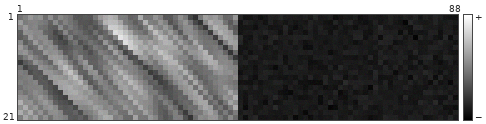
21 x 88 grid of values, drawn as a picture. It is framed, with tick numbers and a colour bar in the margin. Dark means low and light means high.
It is made of 1 by 2 panels. Panel 1,1: middling, slanting down to the right, strong in contrast. Panel 1,2: very low, fine-grained, faint in contrast.
